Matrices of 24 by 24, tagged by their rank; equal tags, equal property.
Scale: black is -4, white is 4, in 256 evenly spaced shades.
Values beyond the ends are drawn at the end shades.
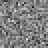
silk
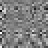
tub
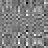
tub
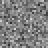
silk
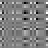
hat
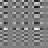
hat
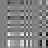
hat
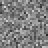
silk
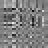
tub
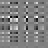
hat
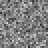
silk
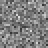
silk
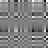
hat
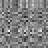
tub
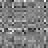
tub
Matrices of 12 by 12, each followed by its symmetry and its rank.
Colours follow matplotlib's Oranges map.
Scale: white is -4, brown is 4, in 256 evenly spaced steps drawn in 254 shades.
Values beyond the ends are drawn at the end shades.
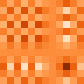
symmetric, rank one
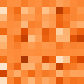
neither, rank two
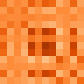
symmetric, rank two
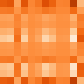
neither, rank one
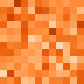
neither, full rank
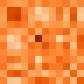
symmetric, rank two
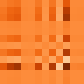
symmetric, rank one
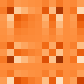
symmetric, rank one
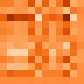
neither, rank two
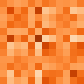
symmetric, rank two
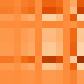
neither, rank one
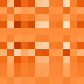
neither, rank one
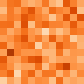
neither, full rank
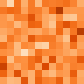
neither, full rank
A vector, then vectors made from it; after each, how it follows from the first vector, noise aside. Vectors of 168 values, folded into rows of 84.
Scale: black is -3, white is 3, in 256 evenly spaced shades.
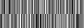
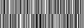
sign-scrambled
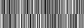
sign-scrambled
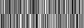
sign-scrambled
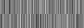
shrunk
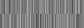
shrunk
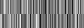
sign-scrambled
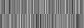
shrunk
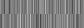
shrunk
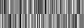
sign-scrambled
